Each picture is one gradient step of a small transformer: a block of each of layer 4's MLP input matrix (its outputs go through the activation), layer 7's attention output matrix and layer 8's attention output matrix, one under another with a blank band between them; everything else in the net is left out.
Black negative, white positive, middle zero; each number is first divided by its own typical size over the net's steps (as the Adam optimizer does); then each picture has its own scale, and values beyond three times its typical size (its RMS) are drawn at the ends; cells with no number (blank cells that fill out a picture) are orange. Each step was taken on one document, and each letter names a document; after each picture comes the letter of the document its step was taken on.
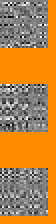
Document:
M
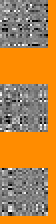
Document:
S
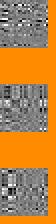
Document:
S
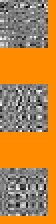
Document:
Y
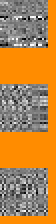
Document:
Y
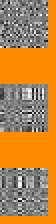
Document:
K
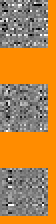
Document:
S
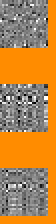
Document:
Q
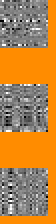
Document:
S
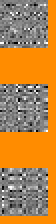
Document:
Q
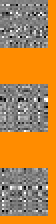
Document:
Q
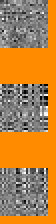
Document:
Y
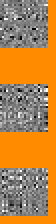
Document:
Q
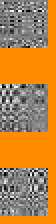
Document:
M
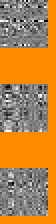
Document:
S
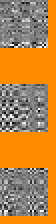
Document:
M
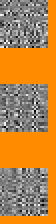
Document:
K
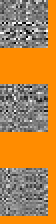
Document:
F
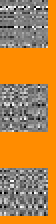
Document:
M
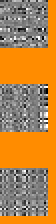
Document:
Y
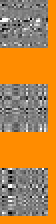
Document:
S
